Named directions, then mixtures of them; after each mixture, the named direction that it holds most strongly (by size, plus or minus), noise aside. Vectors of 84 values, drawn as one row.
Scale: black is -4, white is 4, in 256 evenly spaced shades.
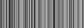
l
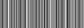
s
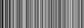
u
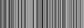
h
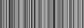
l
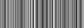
l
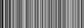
u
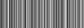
s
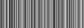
l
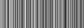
l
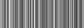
l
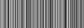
s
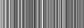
h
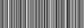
s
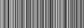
s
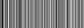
s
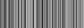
h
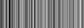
l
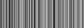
l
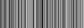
h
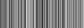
h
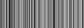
l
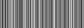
l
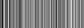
u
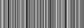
s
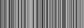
h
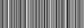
s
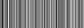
s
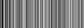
u
